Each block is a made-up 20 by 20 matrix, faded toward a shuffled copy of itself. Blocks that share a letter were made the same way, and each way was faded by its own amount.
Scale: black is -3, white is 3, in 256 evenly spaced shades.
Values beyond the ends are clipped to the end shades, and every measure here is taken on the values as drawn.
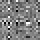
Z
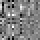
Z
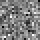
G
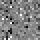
G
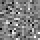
G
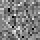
G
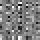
Z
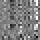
Z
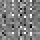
Z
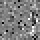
G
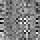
Z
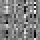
Z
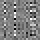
Z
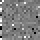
G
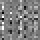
Z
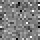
G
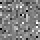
G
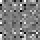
Z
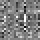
Z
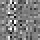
Z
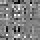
Z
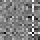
Z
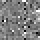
G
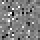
G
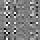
Z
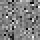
G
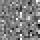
G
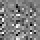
Z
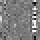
Z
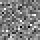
G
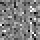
G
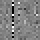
Z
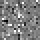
G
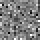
G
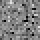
G
